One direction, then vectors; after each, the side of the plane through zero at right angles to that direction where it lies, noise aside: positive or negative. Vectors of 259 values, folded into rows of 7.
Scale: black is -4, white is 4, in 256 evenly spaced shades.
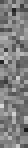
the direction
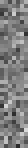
negative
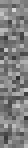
negative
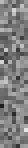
negative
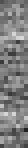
positive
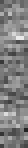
positive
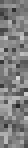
positive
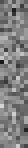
positive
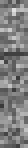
negative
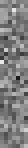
negative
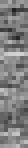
positive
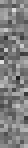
negative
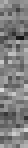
negative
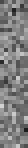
positive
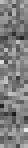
negative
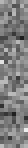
negative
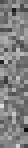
positive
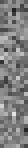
positive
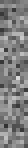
positive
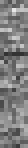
negative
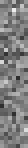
negative
